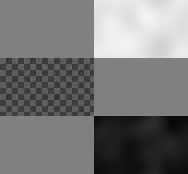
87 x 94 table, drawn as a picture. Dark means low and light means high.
It is made of 3 by 2 panels. Panel 1,1: middling, flat. Panel 1,2: very high, smooth, faint in contrast. Panel 2,1: low, checkered. Panel 2,2: middling, flat. Panel 3,1: middling, flat. Panel 3,2: very low, smooth, faint in contrast.
